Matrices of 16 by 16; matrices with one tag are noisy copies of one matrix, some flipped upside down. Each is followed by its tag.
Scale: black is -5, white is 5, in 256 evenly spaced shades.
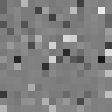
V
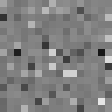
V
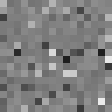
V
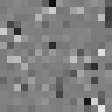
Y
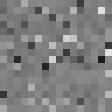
V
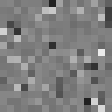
Y
